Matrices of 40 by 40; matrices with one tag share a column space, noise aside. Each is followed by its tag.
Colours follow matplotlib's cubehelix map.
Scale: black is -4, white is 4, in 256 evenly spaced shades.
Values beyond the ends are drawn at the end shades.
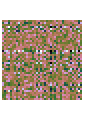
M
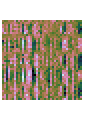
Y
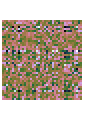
M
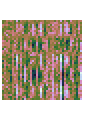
Y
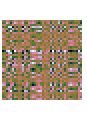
M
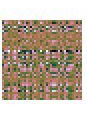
M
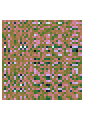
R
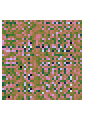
R
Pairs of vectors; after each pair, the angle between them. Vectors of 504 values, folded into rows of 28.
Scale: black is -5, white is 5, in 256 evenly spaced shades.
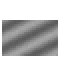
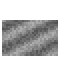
nearly parallel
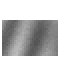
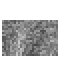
partly aligned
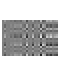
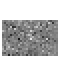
orthogonal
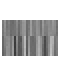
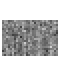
partly aligned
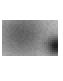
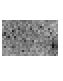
partly aligned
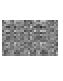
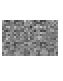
nearly opposite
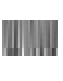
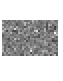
orthogonal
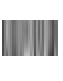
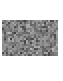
orthogonal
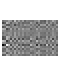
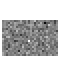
orthogonal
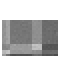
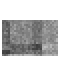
nearly opposite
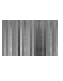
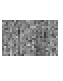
partly aligned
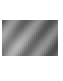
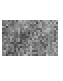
partly opposed
